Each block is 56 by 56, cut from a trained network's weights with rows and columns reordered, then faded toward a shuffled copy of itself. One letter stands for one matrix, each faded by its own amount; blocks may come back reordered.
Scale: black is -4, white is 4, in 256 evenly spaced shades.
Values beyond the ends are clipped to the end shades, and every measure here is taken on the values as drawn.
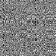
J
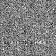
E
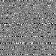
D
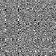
J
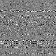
D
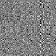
J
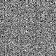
E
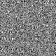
E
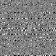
D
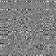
D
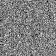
E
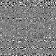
D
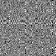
J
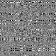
D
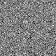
E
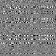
D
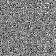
E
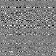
D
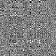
J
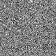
E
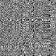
J
